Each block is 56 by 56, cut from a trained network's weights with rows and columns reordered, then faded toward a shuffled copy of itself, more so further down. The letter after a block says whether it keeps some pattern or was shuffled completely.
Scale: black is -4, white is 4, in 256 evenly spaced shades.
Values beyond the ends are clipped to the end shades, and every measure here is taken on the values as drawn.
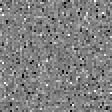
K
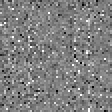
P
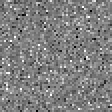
K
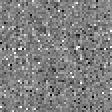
P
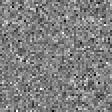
P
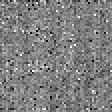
P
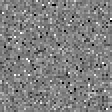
K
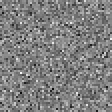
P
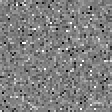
K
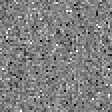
K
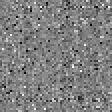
P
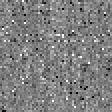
P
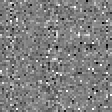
P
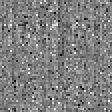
P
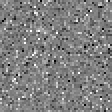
K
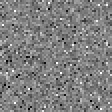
K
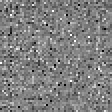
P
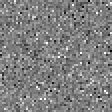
K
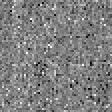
P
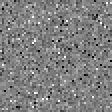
K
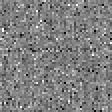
P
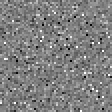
K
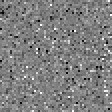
K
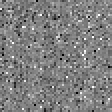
P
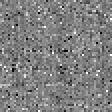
P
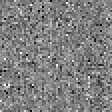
P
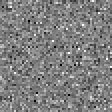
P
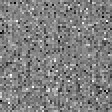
P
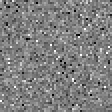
K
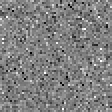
K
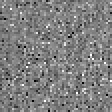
P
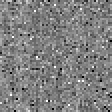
P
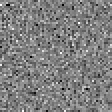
K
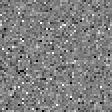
K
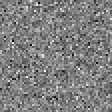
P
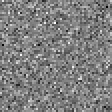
K
